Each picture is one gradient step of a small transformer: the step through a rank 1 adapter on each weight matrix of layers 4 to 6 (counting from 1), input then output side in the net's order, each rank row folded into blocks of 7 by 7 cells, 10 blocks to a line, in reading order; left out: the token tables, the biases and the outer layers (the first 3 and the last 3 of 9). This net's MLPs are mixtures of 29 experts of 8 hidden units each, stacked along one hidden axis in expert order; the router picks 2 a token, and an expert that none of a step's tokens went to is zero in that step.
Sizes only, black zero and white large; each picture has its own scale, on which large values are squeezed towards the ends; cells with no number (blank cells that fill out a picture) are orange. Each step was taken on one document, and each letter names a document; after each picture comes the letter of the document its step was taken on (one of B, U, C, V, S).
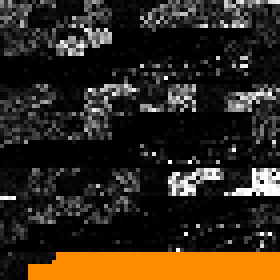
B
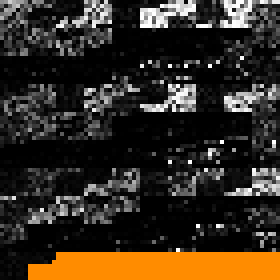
B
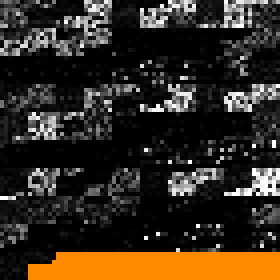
B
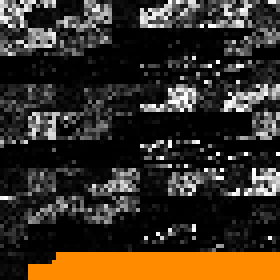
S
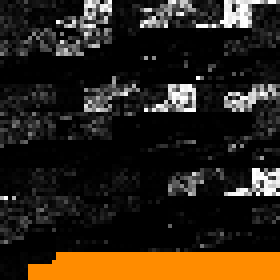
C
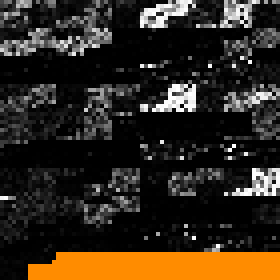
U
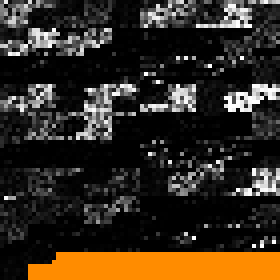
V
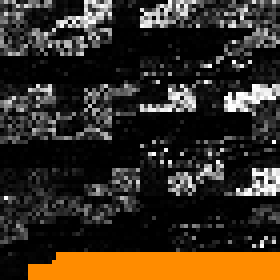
V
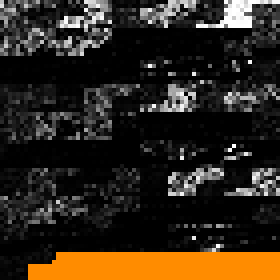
U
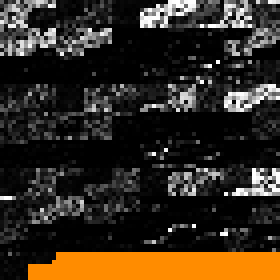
S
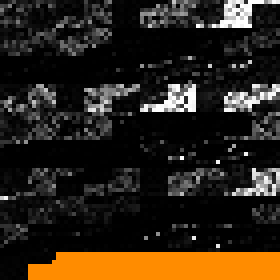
U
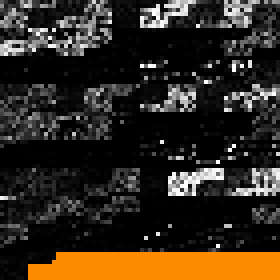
U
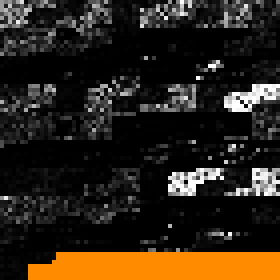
C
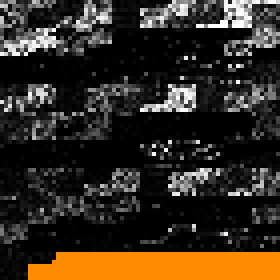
S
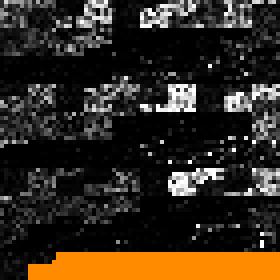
B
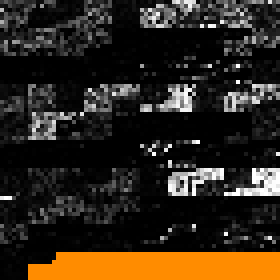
S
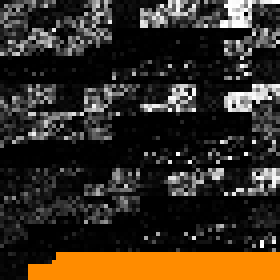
B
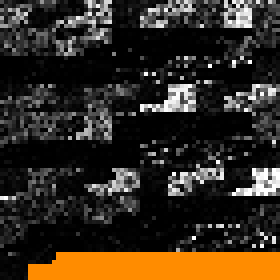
V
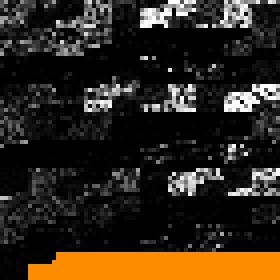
C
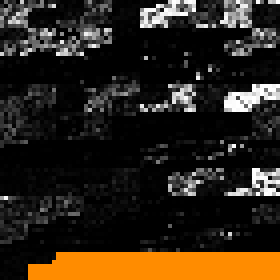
C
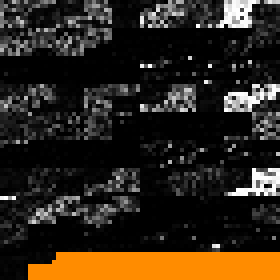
U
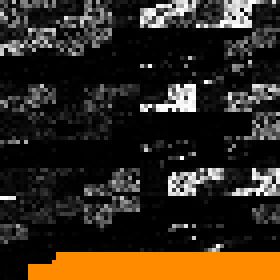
U
